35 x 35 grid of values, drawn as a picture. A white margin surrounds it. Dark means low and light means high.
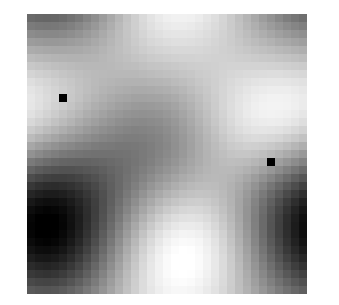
There are two isolated cells, each far lower than the cells round it. The bottom middle is the ninth with the highest average. The ninth with the lowest average is the bottom left. No regular stripes run through it.
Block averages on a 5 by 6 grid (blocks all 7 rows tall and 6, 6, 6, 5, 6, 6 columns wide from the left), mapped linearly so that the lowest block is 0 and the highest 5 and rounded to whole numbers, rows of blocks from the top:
334443 / 433445 / 222343 / 013431 / 124542
